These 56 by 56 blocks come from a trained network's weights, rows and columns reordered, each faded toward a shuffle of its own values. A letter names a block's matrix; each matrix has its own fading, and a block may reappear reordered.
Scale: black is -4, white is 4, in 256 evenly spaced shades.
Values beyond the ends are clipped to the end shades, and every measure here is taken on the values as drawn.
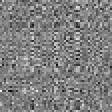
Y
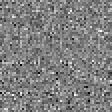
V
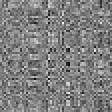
Y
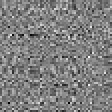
Y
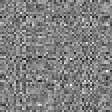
Y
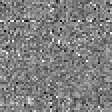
V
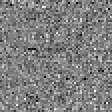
V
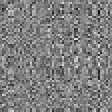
Y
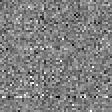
V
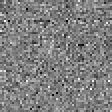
V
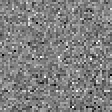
V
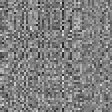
Y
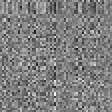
Y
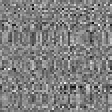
Y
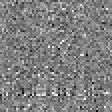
V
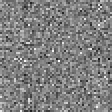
V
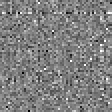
V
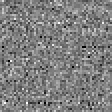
V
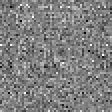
V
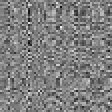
Y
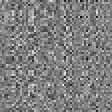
Y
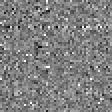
V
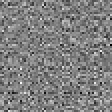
Y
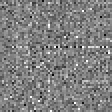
V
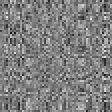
Y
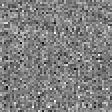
V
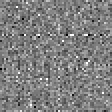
V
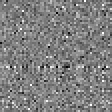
V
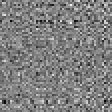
Y
